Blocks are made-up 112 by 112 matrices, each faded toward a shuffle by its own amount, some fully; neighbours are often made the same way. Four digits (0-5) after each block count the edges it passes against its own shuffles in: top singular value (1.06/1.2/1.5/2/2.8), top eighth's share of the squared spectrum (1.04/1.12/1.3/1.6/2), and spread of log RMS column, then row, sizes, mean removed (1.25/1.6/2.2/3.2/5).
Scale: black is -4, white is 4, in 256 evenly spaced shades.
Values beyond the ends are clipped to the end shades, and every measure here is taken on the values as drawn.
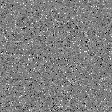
3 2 0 1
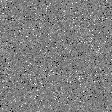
3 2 0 1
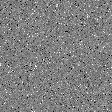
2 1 0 0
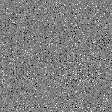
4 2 1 1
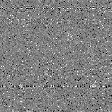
4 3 1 2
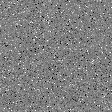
0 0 0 0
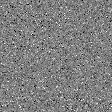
2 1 0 0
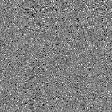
4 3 2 2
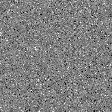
3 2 0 1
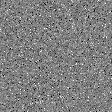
1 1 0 0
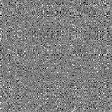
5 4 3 3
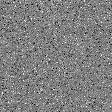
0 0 0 0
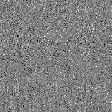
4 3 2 1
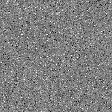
3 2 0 0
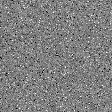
2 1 0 0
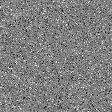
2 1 0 0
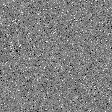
0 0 0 0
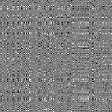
5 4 3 4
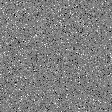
2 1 0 0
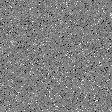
0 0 0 0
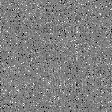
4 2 1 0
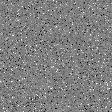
2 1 0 0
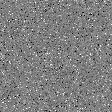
2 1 0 0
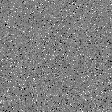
3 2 0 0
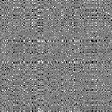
5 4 3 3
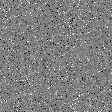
0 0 0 0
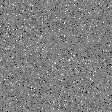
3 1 0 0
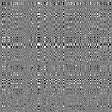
5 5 4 4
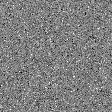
2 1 0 0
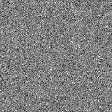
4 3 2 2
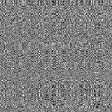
5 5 3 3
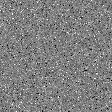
1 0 0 0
